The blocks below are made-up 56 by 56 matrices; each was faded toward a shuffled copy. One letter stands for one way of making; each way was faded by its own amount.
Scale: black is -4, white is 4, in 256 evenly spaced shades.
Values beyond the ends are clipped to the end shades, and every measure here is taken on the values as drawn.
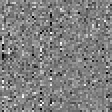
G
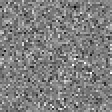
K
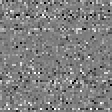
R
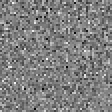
K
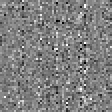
G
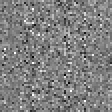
G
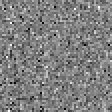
K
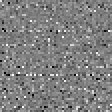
R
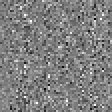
G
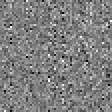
G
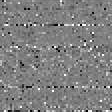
R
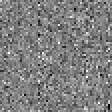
G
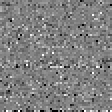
R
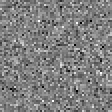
K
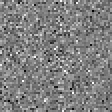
K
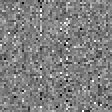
G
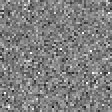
K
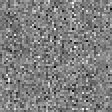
G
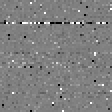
R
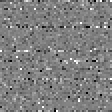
R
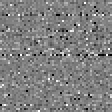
R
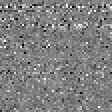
R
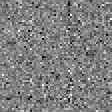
K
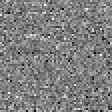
K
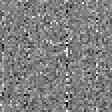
G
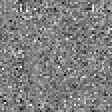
K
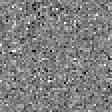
K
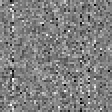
G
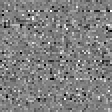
R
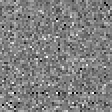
K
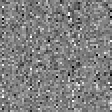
G
